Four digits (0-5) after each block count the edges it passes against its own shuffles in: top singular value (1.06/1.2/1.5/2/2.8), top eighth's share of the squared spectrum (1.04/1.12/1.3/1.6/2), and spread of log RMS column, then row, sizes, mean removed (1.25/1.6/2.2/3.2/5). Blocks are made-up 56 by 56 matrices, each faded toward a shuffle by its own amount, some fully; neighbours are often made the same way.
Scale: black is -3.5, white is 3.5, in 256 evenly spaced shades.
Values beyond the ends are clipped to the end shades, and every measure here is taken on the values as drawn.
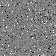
0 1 0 0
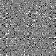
4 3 2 2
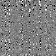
2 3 3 2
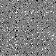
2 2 2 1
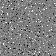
1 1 0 0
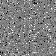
3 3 1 1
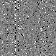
3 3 2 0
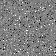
1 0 0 0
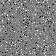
1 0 0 0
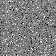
0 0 0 0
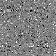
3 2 1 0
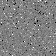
1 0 0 0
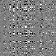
4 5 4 3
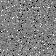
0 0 0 0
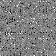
3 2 1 1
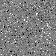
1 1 0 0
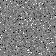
0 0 0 0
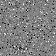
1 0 0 0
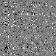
3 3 2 2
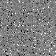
2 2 1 1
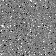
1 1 0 0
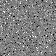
0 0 0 0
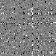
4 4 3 2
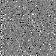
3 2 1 1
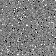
1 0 0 0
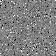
1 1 0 0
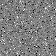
1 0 0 0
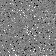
0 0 0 0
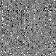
3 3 2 1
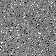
1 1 0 0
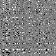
3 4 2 2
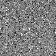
0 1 1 0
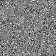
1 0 1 0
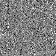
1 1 2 0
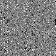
1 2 3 0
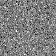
0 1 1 0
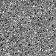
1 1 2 0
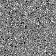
1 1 1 0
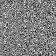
0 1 2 0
